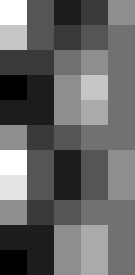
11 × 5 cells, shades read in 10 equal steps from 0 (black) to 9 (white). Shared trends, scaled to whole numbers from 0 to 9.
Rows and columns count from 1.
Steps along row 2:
down down up up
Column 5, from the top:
5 4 4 4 4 4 5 5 4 4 4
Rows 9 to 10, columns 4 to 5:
4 4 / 6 4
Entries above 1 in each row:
4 5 5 3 3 5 4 4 5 3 3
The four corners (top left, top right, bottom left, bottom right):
9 5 0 4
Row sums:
20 19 17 17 17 18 21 20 18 17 16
